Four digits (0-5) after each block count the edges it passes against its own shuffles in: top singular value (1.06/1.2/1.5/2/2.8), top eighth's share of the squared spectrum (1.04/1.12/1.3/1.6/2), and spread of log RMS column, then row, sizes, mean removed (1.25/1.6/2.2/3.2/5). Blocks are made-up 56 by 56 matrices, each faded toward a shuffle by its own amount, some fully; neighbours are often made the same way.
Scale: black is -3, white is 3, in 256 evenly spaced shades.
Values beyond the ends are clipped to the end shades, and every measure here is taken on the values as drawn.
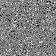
1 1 0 0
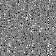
3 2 1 1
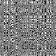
4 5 3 2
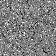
0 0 0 0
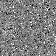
1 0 1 0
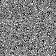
0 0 0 0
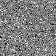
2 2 0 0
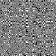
4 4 2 2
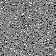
2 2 1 1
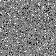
1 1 0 0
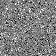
0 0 0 0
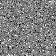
1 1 0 0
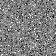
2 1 0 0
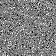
0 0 0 0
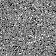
1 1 0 0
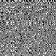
4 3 2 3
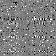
4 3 2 2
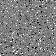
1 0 0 0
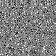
3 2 0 0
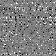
3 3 1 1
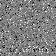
2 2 0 1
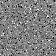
2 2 0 0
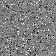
1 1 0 0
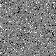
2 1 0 0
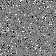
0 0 0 0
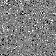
3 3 0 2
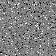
2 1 0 1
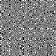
4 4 2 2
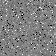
0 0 0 0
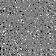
3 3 1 1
